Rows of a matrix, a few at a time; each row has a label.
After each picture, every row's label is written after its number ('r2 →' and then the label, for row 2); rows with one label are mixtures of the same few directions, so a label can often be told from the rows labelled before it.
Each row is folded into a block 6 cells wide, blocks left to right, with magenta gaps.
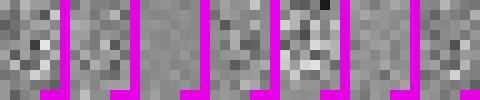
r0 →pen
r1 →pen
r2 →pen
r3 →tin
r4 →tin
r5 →pen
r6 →pen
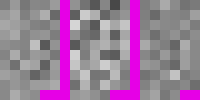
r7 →pen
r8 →tin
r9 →pen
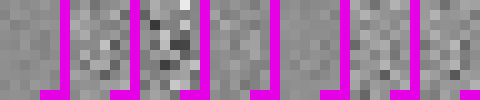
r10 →tin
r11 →pen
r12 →tin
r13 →tin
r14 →pen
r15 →pen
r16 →pen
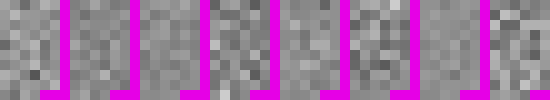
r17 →pen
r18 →pen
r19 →tin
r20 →pen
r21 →tin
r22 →tin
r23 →pen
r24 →tin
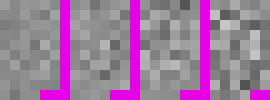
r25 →pen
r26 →pen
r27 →tin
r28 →tin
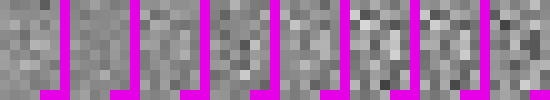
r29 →tin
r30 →pen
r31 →tin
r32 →pen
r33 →tin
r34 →tin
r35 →tin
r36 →tin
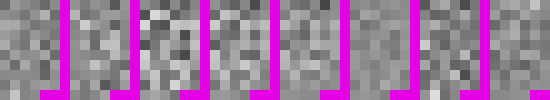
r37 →pen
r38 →tin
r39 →tin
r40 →tin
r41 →tin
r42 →tin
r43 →pen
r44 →tin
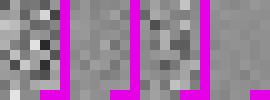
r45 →pen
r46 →pen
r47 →tin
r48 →pen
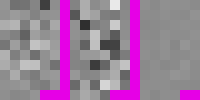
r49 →tin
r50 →tin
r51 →pen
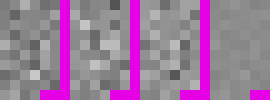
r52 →pen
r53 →tin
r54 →pen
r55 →pen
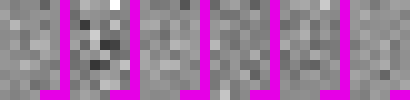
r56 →tin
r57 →tin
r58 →tin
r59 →pen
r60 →tin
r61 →pen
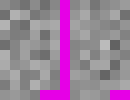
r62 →tin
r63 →pen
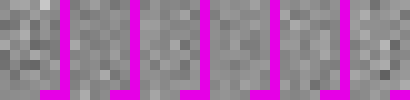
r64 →tin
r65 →pen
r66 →pen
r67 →tin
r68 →tin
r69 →pen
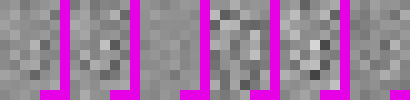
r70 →pen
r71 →pen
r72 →pen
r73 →tin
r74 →pen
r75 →pen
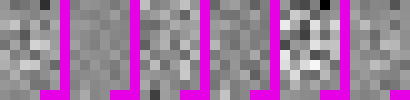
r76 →tin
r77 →pen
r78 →pen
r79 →pen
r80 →tin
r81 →tin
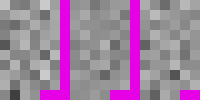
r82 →pen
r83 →pen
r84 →pen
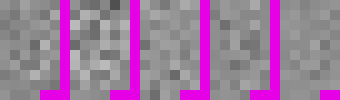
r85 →pen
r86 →tin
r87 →pen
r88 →tin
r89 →pen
